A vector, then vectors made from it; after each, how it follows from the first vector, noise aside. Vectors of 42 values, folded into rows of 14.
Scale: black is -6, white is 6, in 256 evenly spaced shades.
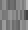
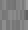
shrunk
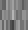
wrapped around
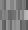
negated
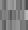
negated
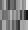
scaled up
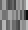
scaled up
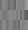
shrunk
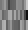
scaled up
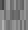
wrapped around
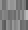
negated
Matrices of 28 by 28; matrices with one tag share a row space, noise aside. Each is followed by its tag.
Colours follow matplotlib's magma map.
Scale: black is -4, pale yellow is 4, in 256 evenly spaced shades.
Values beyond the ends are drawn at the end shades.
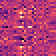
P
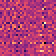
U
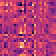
P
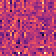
U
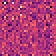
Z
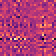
U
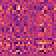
U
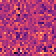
U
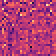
Z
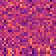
Z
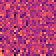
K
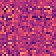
Z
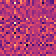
K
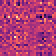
U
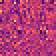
K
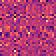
K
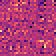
U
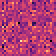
Z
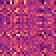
U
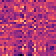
P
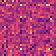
Z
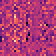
K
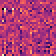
Z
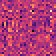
Z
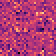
U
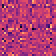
Z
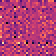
K
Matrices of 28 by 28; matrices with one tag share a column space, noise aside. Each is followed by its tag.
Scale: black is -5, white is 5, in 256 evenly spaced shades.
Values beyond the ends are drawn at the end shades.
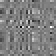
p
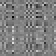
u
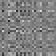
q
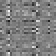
q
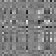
p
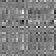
p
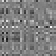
p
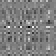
p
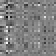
u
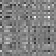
u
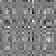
p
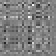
u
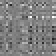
u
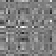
p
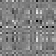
p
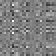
q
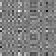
q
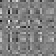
p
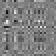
p
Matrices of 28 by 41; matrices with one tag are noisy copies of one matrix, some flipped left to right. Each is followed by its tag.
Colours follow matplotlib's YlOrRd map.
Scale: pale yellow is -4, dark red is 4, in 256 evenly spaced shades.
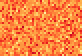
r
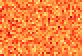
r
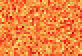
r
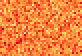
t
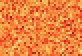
r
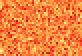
r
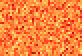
r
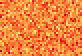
t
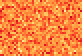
r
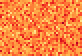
t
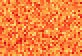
t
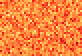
t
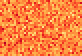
t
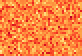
r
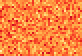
r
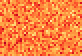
t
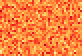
r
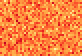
t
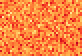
t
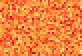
r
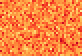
t
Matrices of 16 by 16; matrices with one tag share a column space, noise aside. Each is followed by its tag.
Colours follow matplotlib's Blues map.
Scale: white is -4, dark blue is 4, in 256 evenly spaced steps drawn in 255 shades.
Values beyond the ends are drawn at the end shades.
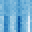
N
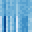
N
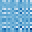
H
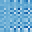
H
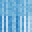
N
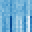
N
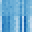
N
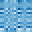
H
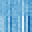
N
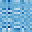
H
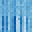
N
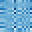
H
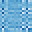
H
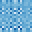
H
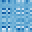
H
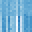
N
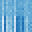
N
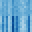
N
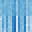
N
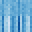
N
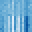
N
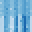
N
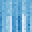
N
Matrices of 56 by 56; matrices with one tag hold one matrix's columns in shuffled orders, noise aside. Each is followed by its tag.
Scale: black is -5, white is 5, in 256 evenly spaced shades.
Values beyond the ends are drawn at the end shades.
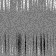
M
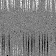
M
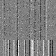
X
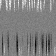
M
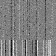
X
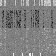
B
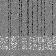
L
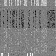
B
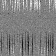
M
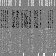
B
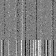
X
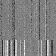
X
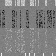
B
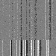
X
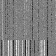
X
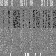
B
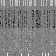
B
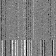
X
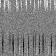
M
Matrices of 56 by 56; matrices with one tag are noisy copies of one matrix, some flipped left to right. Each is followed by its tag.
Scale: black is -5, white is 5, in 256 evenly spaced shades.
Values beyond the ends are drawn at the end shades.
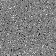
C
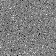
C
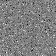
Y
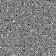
Y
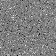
C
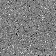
C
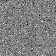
Y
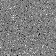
C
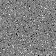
C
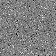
C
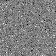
Y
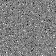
Y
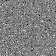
Y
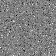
Y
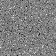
C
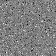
Y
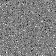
Y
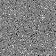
C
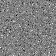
Y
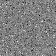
Y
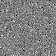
Y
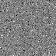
Y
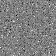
Y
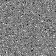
Y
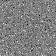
Y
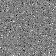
Y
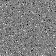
Y
